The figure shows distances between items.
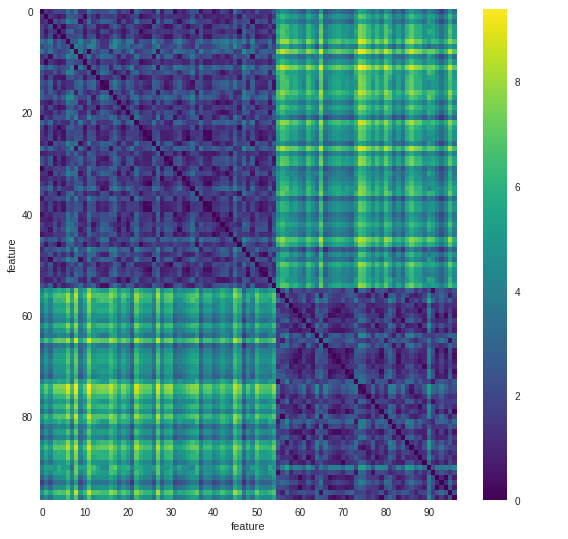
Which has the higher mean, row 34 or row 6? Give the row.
6
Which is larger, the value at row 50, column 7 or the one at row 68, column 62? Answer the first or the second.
the first
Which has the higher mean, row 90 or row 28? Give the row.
90
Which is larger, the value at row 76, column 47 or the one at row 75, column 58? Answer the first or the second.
the first
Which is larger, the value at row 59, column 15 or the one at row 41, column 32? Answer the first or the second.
the first
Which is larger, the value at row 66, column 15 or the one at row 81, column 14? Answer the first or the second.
the second
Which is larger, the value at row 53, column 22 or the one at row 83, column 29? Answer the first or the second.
the second
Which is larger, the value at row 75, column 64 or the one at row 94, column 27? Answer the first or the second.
the second
